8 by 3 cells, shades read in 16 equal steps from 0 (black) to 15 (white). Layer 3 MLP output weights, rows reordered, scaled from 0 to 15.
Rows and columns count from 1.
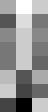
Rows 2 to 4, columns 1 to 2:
5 13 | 8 12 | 7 12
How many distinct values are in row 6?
3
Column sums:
64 73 68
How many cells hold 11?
1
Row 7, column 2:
4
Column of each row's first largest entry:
2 2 2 2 2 1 1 3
